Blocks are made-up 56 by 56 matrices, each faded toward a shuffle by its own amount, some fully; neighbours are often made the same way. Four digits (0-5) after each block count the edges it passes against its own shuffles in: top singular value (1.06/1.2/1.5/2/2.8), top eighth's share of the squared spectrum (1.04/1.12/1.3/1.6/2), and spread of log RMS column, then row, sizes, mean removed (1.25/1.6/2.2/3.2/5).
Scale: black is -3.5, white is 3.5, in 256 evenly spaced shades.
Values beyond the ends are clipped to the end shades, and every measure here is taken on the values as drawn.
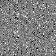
1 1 2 0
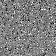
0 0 0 0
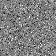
0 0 0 0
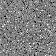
0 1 1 0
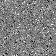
0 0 0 0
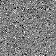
0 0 1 1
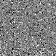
1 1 1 1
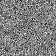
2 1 0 0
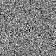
1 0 0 0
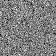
0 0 0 0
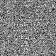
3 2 1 1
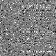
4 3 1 1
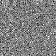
3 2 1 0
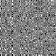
4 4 2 2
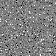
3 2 0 1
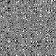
4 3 2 2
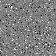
2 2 0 1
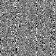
1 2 3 0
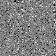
1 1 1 0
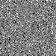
0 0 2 0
